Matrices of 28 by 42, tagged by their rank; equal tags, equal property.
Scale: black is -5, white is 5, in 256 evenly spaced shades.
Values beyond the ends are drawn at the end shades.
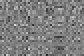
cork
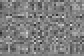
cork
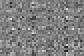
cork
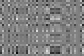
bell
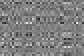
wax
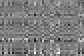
wax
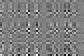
bell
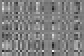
bell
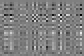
bell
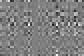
wax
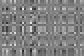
bell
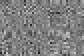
cork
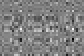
wax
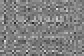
cork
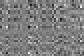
wax
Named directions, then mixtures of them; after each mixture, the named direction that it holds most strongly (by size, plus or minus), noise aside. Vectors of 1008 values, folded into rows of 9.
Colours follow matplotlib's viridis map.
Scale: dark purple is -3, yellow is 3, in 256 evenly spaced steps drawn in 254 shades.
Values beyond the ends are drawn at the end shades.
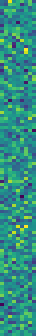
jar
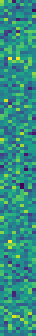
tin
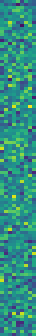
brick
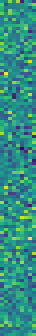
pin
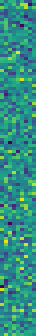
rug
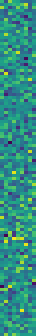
rug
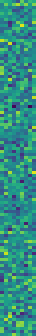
brick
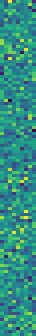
jar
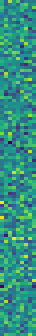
pin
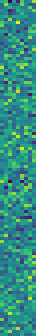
pin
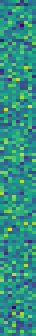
brick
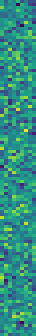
brick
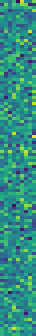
pin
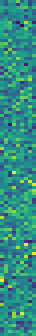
brick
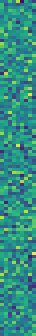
pin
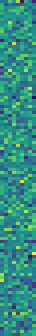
brick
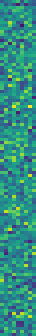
brick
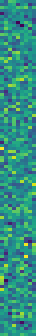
rug
